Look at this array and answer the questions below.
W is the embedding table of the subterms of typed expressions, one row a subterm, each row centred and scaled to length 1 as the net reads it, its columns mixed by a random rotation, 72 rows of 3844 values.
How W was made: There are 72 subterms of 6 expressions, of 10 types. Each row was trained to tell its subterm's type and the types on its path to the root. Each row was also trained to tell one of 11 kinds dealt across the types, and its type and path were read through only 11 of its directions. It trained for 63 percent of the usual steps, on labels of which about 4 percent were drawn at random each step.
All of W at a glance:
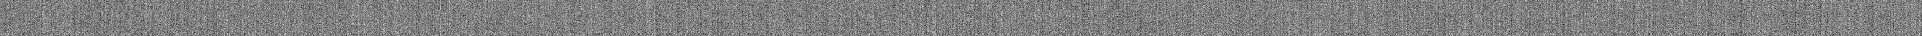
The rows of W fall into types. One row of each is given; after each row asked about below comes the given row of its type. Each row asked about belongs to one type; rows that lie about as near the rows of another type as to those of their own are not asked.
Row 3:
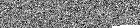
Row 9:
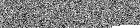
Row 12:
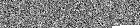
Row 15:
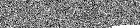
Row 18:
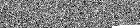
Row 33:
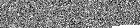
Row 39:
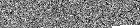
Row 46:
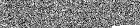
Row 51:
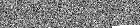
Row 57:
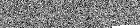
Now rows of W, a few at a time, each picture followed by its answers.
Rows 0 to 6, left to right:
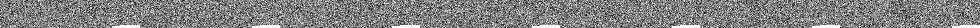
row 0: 15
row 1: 12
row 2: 15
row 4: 51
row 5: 57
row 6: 39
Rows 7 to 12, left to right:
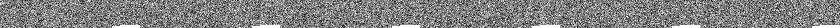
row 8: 57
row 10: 57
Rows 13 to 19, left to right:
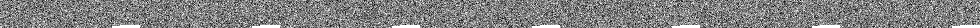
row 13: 12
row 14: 46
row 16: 46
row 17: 12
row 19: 57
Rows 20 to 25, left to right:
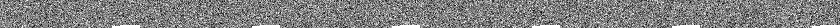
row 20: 33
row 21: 12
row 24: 15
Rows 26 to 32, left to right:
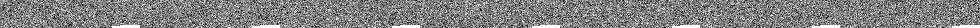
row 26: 51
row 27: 39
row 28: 33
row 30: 33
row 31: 39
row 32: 9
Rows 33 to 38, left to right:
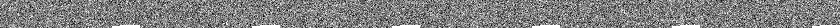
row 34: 51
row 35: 46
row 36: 46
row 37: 57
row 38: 9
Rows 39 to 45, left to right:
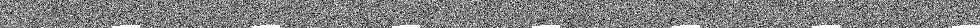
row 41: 46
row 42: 9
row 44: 51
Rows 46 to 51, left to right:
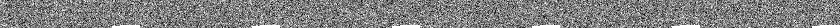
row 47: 57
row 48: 33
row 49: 15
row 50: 57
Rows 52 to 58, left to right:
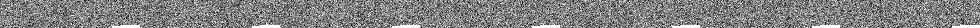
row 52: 39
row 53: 46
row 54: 46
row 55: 51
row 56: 39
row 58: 9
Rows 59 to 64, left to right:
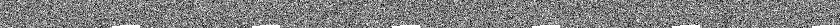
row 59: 46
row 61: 33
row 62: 12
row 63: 51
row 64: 12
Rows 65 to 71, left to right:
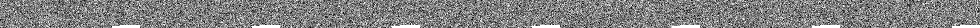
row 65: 15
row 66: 9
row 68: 9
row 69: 18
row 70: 39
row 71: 9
